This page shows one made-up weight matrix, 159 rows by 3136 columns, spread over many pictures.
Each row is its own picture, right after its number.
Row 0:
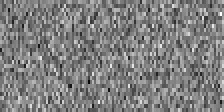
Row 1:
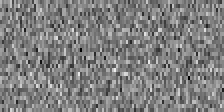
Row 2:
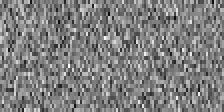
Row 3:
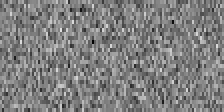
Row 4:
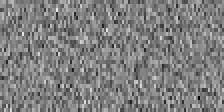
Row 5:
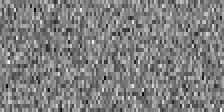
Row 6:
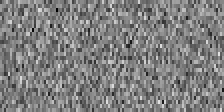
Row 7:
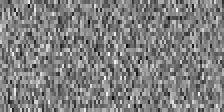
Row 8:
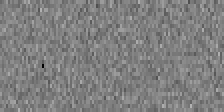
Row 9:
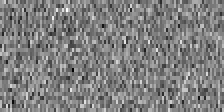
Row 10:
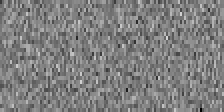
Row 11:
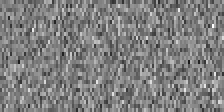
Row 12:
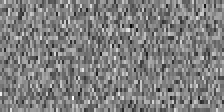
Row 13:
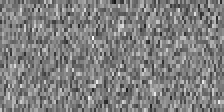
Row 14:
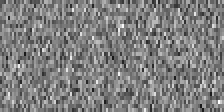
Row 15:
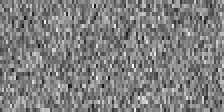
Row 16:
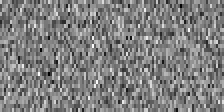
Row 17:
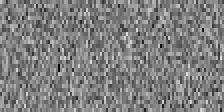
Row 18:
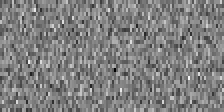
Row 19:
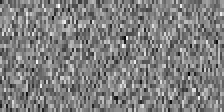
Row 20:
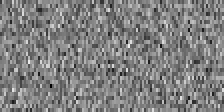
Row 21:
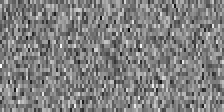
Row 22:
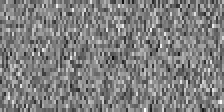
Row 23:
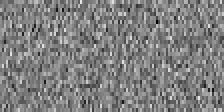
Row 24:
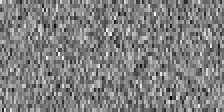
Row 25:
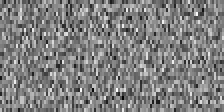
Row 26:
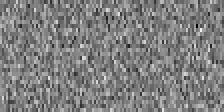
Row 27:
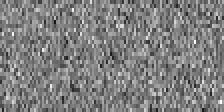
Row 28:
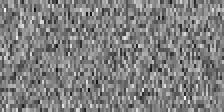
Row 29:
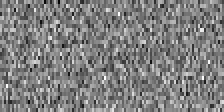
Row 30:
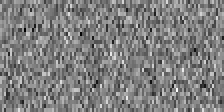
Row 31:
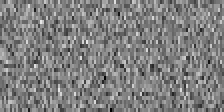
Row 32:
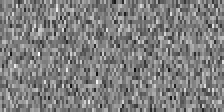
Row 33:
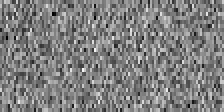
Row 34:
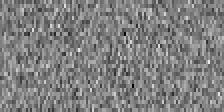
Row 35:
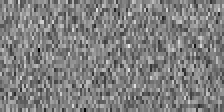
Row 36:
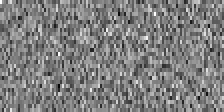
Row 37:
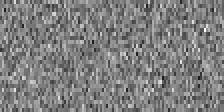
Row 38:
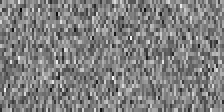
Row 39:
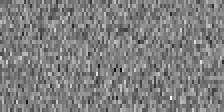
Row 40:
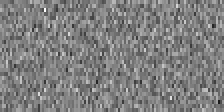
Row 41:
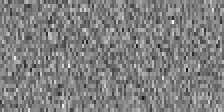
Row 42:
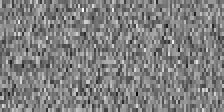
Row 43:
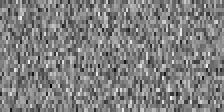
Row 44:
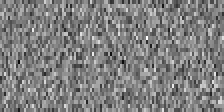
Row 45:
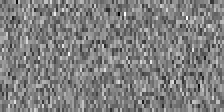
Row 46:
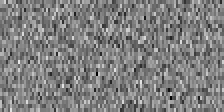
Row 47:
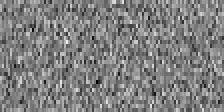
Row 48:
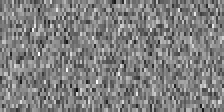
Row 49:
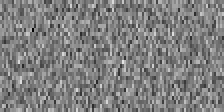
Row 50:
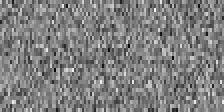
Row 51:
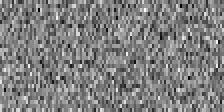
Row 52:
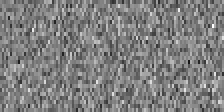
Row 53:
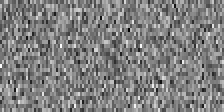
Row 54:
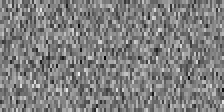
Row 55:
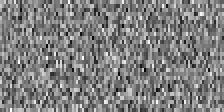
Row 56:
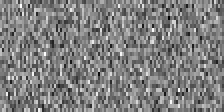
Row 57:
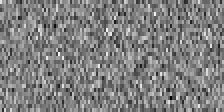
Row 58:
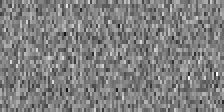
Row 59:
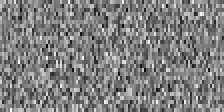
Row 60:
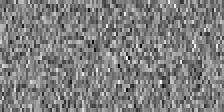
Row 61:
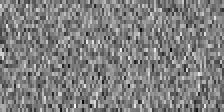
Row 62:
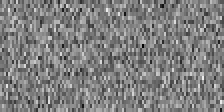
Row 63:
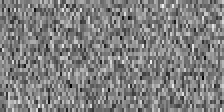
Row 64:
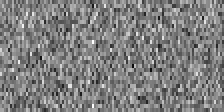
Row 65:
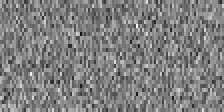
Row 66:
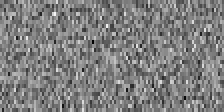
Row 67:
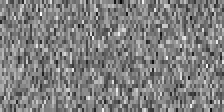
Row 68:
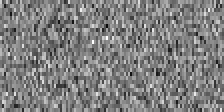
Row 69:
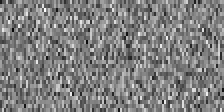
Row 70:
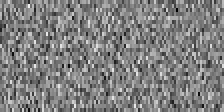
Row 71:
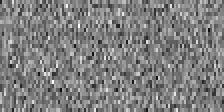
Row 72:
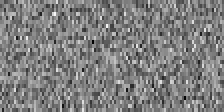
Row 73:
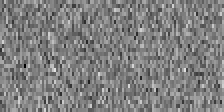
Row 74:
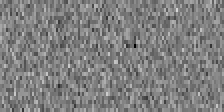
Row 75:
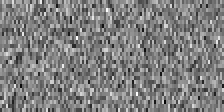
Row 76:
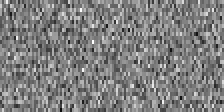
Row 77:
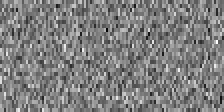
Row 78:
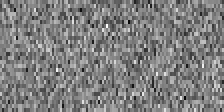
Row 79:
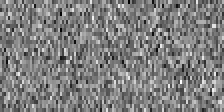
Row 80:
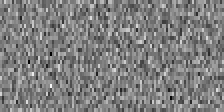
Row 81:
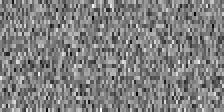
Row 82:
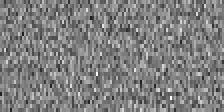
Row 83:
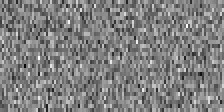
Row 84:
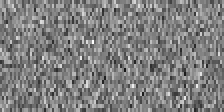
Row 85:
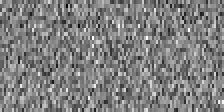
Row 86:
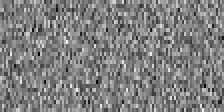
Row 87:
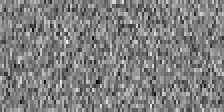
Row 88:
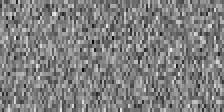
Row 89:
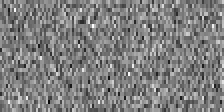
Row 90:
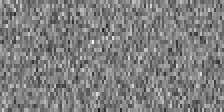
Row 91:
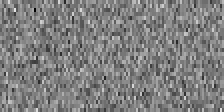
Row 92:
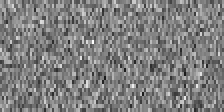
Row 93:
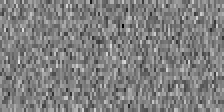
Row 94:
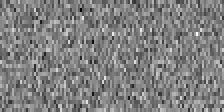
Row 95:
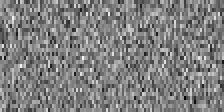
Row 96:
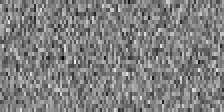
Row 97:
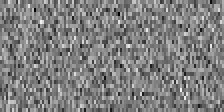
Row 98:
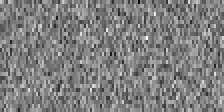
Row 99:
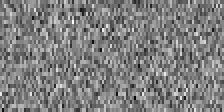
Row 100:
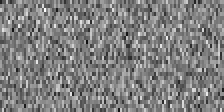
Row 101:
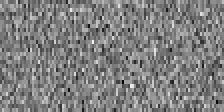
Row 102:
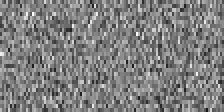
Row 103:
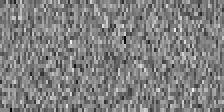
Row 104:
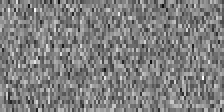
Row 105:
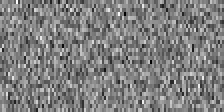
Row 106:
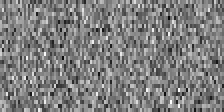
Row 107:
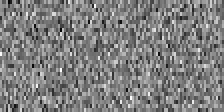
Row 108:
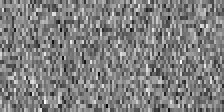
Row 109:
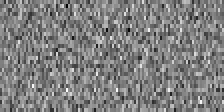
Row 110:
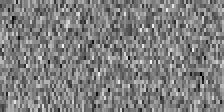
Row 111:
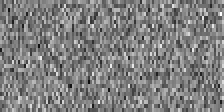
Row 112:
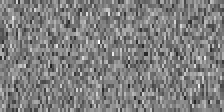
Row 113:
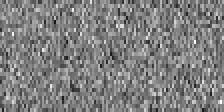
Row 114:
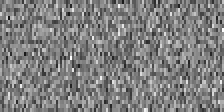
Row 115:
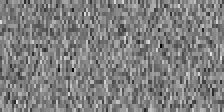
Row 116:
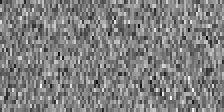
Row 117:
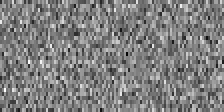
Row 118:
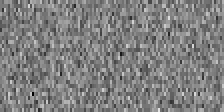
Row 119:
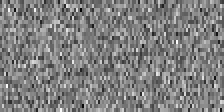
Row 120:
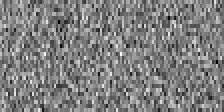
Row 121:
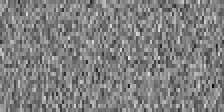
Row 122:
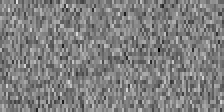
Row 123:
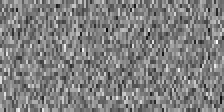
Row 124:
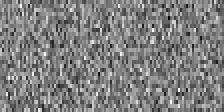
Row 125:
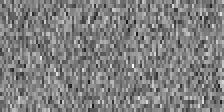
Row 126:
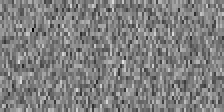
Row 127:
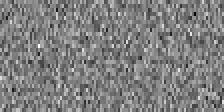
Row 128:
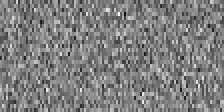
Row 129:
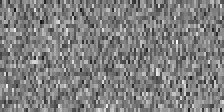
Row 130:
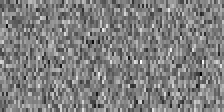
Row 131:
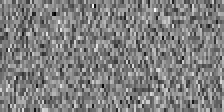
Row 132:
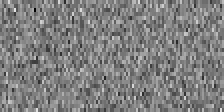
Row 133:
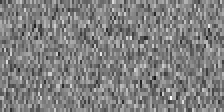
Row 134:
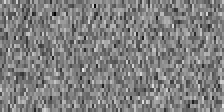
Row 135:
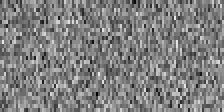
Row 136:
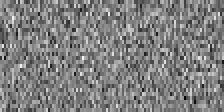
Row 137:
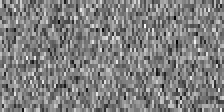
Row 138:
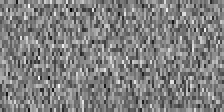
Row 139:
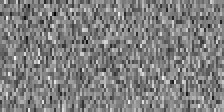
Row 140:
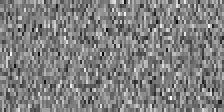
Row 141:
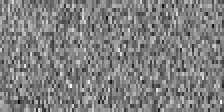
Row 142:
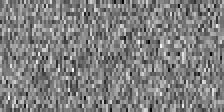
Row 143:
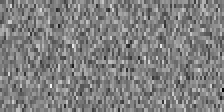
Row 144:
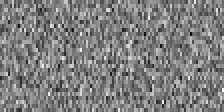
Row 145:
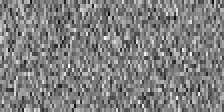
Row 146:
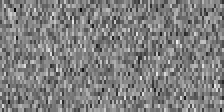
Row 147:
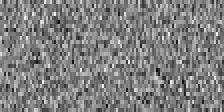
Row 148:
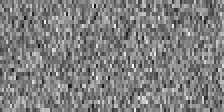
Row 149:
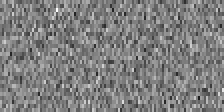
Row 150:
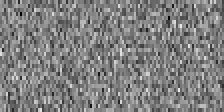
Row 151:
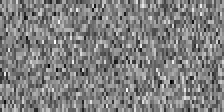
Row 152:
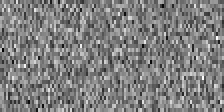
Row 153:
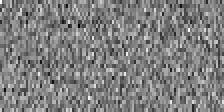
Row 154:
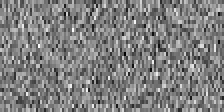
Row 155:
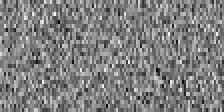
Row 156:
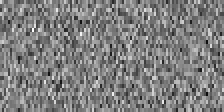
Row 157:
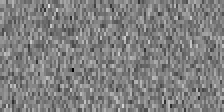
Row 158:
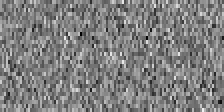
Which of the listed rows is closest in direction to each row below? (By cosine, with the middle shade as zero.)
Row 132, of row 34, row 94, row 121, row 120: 120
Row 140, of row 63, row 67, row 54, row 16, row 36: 54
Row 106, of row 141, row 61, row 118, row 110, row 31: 141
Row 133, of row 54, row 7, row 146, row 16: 54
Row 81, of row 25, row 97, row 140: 140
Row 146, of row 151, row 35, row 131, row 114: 35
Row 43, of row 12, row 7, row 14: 14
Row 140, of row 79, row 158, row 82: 158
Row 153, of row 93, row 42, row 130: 42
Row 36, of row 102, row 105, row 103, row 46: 46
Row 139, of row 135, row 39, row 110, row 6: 135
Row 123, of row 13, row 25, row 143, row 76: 143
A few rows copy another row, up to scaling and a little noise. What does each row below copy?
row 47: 87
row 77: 123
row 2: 145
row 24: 57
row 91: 132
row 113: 27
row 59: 55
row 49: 126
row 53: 21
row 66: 72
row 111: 0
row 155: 147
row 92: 84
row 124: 56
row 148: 15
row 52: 11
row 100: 69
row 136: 95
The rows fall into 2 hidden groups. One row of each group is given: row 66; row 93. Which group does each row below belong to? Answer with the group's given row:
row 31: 66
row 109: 93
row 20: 93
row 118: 66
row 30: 93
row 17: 93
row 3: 66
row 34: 93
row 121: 66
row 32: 93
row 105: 66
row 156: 93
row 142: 93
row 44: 93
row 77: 93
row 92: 66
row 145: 66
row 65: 93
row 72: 66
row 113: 93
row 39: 93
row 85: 93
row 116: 93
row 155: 66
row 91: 66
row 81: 93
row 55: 93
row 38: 93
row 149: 93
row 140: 93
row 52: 93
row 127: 93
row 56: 66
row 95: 66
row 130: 66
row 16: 93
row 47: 93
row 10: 93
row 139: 66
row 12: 93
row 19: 93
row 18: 93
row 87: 93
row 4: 93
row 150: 66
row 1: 93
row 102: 66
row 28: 66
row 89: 66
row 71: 93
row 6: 93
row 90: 66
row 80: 93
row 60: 66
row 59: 93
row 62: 66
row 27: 93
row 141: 66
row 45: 66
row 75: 93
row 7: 66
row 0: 66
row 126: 93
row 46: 93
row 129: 66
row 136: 66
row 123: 93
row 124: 66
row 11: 93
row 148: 66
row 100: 93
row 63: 66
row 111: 66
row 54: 93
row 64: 66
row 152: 66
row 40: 93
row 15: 66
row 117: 93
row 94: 66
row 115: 93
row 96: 93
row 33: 66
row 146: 66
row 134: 66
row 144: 93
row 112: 66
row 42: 93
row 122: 66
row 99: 66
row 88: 66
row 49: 93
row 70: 66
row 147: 66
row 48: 93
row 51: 93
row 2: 66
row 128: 66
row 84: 66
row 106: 66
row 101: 66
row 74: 66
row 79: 93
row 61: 66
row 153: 93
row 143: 93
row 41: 66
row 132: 66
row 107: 66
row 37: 66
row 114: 93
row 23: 93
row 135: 66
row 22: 93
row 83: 66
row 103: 93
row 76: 66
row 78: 66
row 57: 93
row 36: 93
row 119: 66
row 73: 66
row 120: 66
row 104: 66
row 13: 93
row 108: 66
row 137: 66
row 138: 66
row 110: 66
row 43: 93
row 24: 93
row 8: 93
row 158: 93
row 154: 66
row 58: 93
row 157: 93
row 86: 93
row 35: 66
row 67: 93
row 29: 66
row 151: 66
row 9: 93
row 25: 93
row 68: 66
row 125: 66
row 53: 66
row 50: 93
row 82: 93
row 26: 66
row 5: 66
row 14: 93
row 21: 66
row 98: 93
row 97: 66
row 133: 93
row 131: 66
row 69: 93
